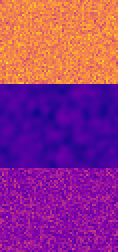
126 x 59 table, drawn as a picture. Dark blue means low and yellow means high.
The table splits into 3 rows of 1 panel. Panel 1,1: high, fine-grained. Panel 2,1: very low, blotchy, faint in contrast. Panel 3,1: low, fine-grained.
